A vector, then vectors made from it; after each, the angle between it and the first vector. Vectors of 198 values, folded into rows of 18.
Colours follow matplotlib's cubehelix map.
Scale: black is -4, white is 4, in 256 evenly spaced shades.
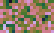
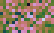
partly opposed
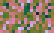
partly aligned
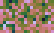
nearly parallel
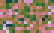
nearly parallel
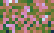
nearly opposite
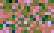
nearly parallel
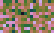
partly aligned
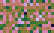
orthogonal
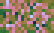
partly opposed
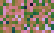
orthogonal
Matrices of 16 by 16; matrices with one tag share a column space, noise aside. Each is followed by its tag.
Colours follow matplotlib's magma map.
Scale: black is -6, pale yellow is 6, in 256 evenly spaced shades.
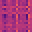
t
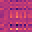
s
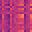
t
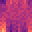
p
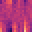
p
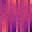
p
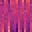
p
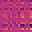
s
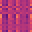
t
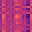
t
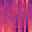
p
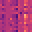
t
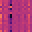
t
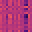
t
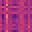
t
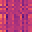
t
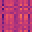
t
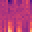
p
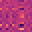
s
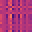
t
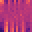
p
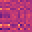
s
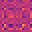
s
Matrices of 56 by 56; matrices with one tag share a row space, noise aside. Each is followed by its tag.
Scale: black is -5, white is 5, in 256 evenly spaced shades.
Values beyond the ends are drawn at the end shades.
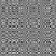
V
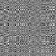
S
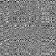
S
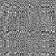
S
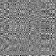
S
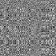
S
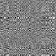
S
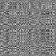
S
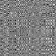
S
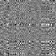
S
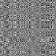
S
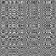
V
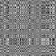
S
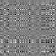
S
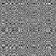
V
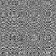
V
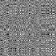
S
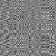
S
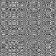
V
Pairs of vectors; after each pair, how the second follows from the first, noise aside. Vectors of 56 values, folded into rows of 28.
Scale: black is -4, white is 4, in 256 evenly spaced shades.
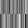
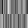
reversed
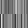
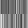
sign-scrambled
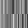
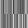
sign-scrambled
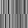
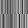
reversed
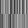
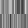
sign-scrambled
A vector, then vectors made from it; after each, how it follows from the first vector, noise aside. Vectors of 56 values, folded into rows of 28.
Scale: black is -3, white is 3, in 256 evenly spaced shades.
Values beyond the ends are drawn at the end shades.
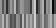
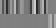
partly zeroed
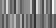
negated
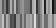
copied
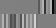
partly zeroed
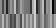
copied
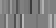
partly zeroed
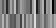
copied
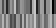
copied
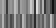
sign-scrambled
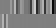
partly zeroed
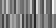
negated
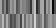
copied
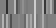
partly zeroed
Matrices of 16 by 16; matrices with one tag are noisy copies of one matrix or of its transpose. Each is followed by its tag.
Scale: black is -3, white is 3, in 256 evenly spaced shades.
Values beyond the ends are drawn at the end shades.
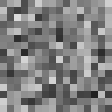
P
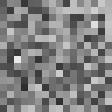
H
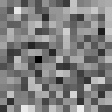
H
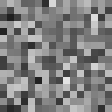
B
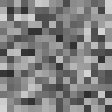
P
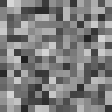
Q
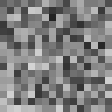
H
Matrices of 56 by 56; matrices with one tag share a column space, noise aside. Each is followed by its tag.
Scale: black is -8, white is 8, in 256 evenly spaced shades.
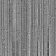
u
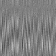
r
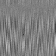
r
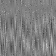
r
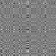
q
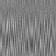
r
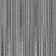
u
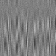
r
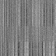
u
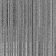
u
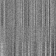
u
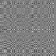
q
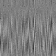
r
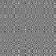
q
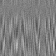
r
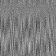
r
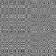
q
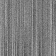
u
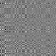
q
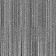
u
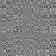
q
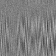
r
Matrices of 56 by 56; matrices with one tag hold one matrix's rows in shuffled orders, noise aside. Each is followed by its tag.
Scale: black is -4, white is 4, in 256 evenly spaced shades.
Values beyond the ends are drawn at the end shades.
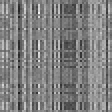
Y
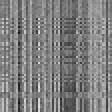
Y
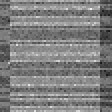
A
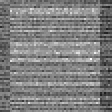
A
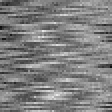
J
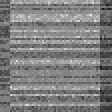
A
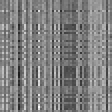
Y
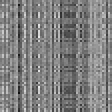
Y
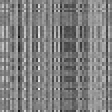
Y
